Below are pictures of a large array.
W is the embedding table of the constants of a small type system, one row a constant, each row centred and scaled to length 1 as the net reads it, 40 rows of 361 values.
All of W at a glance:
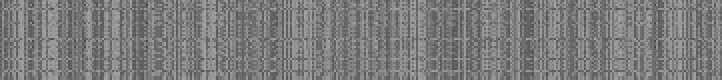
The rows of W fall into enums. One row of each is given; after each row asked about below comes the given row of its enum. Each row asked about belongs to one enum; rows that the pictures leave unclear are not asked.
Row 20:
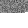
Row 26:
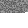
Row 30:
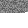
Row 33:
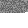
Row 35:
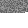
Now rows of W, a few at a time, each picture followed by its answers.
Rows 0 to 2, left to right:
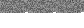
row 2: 20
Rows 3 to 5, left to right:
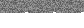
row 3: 30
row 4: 35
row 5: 30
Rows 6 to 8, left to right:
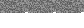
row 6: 26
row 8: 26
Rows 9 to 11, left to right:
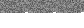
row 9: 26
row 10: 30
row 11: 20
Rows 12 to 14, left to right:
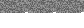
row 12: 26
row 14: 33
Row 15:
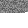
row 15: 30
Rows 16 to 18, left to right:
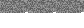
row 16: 33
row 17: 30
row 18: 33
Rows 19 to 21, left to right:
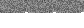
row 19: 35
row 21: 33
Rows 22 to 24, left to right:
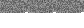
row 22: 33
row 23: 20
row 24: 33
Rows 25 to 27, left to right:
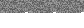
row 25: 30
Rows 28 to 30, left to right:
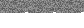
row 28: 30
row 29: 35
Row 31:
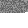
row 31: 33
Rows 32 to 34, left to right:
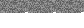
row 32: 30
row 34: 30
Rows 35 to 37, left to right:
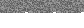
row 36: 26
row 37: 26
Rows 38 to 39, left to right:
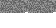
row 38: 33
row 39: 33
